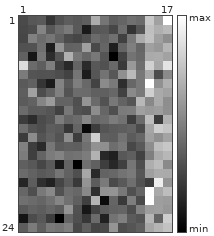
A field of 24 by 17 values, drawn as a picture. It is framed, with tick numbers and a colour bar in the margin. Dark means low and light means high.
Seam: vertical, 80% of the way across, the right part higher. Stripes: none. Ninth with the highest average: top right.
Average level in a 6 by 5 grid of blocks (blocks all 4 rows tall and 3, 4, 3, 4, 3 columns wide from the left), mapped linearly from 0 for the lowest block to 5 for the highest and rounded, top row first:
1 1 1 1 5 | 1 1 1 1 5 | 1 1 2 2 4 | 1 1 2 1 5 | 1 0 2 1 5 | 1 1 0 1 5
